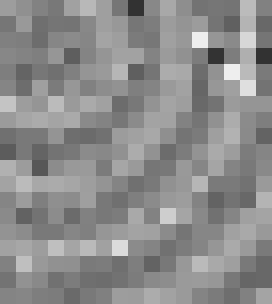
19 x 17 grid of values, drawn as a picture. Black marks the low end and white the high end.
An odd patch, rougher than its surroundings, sits in the top right. The halves do not mirror each other. Concentric rings centre on the top left. The top right is the roughest part. No single row or column stands out from its neighbours.
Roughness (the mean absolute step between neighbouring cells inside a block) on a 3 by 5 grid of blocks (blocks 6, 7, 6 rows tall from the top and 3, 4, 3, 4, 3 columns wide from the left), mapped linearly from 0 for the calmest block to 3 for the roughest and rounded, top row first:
0 0 1 1 3
1 0 0 0 0
0 0 1 0 0
